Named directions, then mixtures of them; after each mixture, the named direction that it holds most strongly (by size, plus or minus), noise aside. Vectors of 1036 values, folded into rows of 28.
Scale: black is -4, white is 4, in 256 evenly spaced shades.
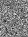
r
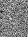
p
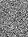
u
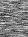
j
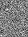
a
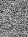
p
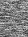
j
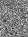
r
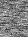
j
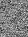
u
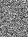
r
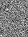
a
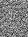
u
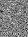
p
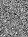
r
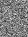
r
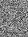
u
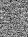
p
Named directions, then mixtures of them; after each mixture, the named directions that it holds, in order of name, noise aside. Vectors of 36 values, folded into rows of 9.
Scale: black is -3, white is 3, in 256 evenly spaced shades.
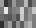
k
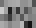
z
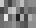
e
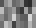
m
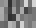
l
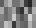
m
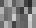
m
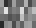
k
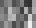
m, z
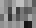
e, z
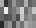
k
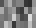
m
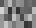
m, z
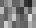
m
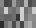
k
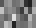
m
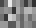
e, l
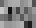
z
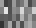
k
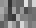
l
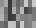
l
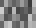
l, m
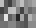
e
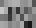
z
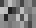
e, z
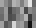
m, z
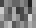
l, m
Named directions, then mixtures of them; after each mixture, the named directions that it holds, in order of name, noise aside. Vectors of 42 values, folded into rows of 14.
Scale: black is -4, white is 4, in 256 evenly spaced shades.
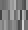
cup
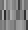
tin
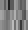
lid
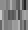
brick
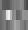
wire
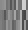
brick, cup, tin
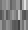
brick, wire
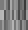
brick, lid, tin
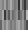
brick, tin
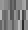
cup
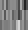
brick, tin, wire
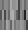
tin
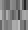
brick, wire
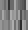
cup, lid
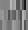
brick, cup
